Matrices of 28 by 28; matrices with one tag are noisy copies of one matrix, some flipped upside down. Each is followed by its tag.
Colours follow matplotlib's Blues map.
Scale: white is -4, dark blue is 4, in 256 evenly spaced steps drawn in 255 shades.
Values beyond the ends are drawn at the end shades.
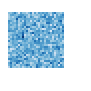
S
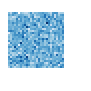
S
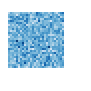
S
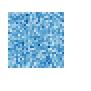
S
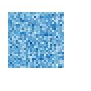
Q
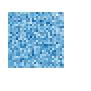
Q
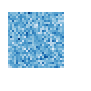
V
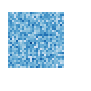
Q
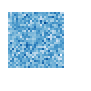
V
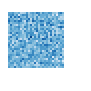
Q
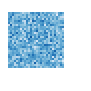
Q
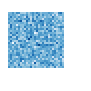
Q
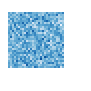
V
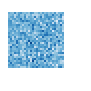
Q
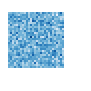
Q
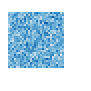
V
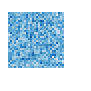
Q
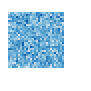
S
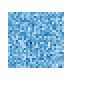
Q
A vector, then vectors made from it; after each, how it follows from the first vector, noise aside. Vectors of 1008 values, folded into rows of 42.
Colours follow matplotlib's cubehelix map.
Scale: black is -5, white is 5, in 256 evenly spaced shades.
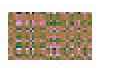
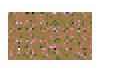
partly zeroed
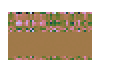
partly zeroed
